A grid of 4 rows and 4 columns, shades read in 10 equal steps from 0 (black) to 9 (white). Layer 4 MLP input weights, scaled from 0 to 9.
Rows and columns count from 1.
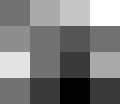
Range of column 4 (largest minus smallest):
7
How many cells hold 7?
1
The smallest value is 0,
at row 4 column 3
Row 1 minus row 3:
-4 2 5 3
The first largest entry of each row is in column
4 1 1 1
